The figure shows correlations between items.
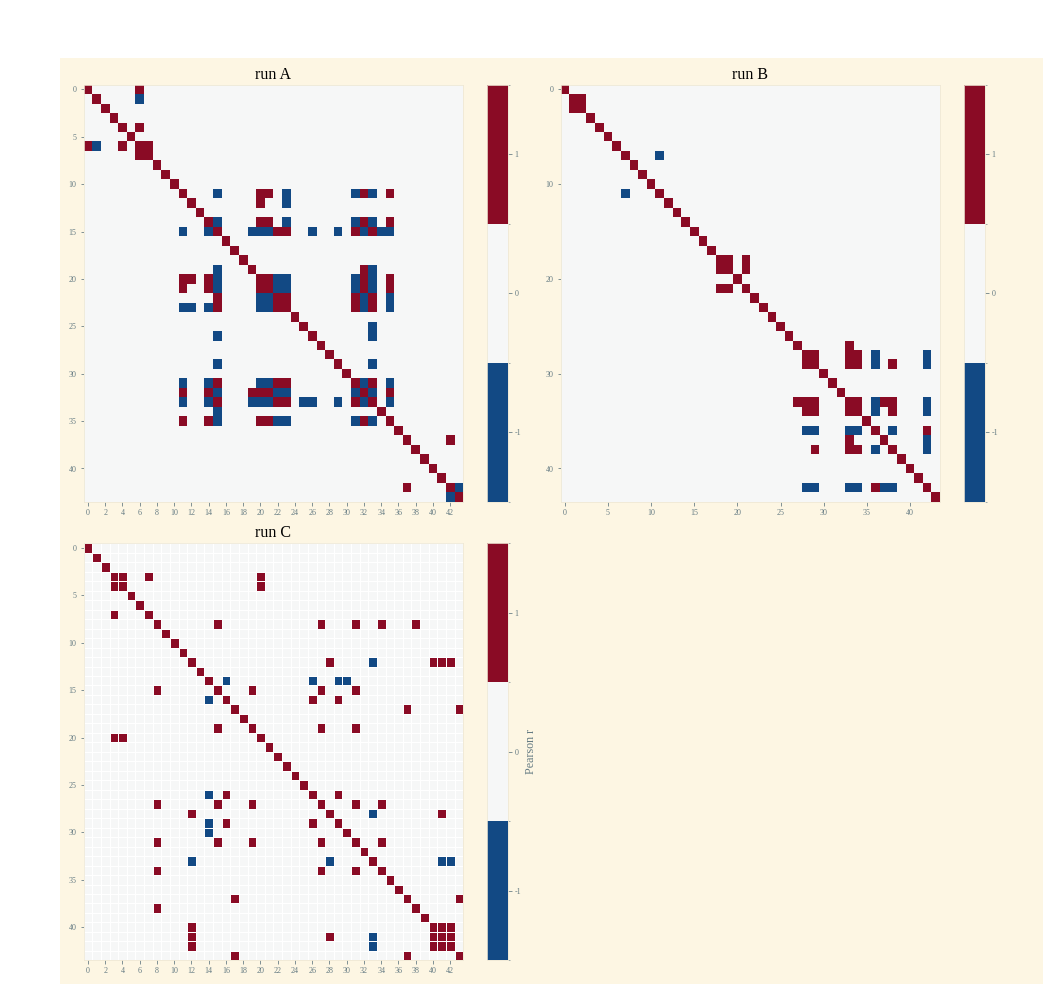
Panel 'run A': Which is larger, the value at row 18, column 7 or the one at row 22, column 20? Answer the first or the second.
the first
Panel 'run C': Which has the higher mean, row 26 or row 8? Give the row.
8
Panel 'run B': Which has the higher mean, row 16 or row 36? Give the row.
16
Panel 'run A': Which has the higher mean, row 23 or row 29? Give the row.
29
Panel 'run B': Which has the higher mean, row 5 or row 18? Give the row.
18
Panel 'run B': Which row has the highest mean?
33
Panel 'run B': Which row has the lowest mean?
42
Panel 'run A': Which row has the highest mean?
6
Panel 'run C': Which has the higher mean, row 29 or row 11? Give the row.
29
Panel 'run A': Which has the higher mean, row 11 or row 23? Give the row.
11
